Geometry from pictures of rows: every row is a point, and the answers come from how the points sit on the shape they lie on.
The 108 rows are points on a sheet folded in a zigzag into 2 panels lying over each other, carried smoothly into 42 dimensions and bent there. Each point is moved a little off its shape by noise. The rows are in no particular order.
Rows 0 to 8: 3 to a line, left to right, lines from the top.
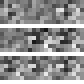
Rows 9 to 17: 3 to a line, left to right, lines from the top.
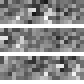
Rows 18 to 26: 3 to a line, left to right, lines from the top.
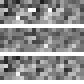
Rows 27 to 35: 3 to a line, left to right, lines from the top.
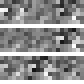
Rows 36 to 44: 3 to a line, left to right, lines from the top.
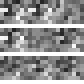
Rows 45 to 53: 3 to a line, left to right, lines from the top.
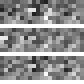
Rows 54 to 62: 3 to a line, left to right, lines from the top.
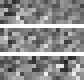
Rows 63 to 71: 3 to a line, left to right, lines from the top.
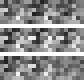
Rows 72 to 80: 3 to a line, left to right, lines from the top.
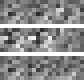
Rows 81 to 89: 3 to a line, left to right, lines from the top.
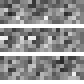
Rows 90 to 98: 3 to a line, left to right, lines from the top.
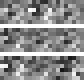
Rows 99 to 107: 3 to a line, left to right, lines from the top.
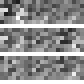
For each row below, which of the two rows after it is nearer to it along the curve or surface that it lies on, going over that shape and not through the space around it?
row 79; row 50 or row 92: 92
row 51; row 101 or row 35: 35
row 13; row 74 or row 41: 74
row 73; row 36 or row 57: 57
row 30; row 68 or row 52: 52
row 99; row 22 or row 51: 22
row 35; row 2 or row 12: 2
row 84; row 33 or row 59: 33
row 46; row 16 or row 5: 5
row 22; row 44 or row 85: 85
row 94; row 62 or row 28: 62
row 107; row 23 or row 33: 33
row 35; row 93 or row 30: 93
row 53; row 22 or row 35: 35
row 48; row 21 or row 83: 21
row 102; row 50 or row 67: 50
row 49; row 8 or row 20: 20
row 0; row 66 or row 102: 66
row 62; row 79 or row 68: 68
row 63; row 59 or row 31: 31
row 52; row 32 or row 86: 32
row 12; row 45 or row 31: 31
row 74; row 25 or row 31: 31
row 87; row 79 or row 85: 79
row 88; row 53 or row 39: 39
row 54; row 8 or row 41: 8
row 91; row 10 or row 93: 10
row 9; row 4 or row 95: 4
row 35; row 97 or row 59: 59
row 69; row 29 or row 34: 29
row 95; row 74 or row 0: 0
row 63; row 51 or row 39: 39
